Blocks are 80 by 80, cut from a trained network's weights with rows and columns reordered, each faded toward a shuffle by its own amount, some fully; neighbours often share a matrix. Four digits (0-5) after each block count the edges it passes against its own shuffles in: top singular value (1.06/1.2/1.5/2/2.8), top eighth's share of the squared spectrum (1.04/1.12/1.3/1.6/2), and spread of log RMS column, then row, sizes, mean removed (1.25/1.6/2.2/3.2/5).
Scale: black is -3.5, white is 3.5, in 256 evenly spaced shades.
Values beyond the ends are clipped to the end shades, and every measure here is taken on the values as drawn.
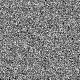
0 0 0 0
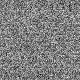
1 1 0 0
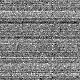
4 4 1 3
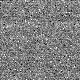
2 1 0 0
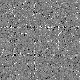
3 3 1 2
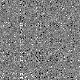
3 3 2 2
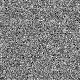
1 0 0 0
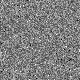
0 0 0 0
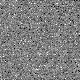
0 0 0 0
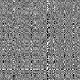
4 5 3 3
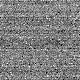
3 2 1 1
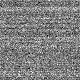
3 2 0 1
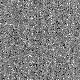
1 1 0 0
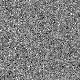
1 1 0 0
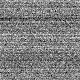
4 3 0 2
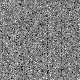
2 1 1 0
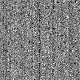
3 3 2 1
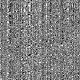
4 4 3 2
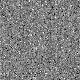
1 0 0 0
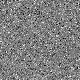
1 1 0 0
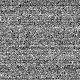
3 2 0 1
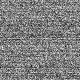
3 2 0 0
